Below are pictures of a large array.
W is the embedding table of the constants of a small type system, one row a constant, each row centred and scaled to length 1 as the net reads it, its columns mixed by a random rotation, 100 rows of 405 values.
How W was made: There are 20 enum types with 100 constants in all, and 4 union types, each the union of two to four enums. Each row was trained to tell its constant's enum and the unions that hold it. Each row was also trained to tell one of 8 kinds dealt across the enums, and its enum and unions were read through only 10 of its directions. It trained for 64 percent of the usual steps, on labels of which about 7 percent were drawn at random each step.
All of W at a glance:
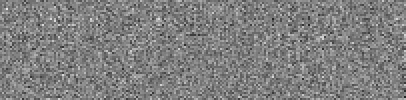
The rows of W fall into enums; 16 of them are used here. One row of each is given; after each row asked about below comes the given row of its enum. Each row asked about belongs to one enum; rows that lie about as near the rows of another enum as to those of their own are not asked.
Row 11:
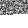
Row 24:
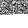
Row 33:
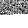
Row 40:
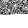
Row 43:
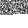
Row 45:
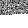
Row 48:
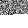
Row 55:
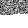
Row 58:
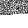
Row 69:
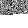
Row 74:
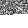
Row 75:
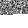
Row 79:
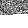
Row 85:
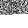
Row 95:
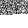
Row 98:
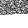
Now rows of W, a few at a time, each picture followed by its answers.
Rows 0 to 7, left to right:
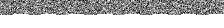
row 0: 48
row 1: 55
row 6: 45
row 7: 45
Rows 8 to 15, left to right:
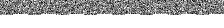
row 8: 85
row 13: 55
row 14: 43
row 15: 85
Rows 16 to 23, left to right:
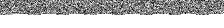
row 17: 95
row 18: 33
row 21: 45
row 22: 40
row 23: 74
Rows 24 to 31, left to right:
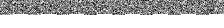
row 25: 24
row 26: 98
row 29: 74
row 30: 11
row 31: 95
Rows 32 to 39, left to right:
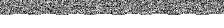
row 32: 40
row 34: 74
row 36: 43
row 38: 55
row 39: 11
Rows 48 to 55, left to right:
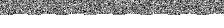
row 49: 43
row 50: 55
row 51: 95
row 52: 40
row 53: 58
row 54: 74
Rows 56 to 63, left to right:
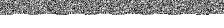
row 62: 40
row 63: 74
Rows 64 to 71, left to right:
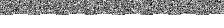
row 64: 95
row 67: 40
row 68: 95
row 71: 48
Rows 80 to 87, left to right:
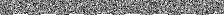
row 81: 11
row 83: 69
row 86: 48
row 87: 85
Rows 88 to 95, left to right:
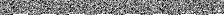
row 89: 45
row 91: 85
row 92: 45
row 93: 33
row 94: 69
